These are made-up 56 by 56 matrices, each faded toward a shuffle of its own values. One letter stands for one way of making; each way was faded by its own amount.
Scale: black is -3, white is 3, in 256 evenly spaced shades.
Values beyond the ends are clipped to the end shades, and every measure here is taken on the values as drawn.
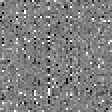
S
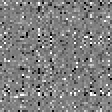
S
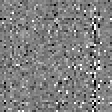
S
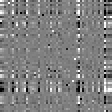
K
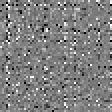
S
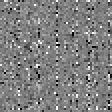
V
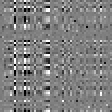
K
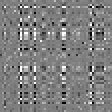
K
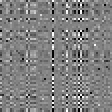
K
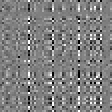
K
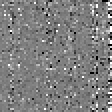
V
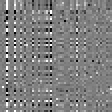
K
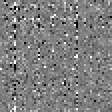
V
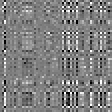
K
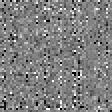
V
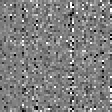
V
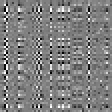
K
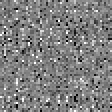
S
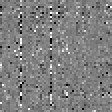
V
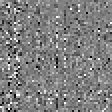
V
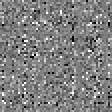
V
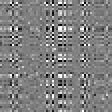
K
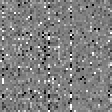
S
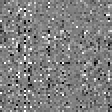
V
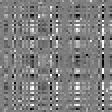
K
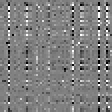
K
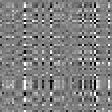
K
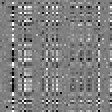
K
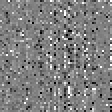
S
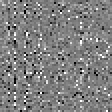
S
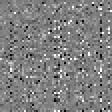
S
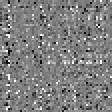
S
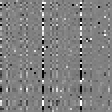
K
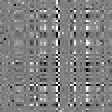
K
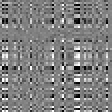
K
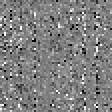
V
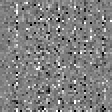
V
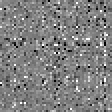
S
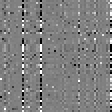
K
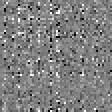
V
